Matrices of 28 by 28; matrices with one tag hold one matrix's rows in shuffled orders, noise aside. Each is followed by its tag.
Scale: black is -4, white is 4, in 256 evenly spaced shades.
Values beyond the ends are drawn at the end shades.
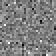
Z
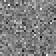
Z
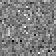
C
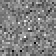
C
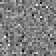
Z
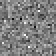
C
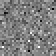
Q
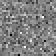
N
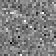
N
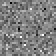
N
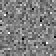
Z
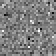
Q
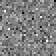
Z
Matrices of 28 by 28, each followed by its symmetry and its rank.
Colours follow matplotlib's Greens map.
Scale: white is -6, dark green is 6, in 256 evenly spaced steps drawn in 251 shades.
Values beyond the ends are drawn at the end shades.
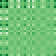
symmetric, rank one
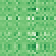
neither, rank two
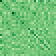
symmetric, rank five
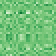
neither, rank three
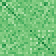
symmetric, rank five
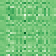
neither, rank three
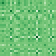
symmetric, rank three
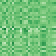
neither, rank two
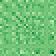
symmetric, rank three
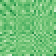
symmetric, rank three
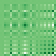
symmetric, rank one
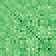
symmetric, rank five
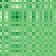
symmetric, rank one
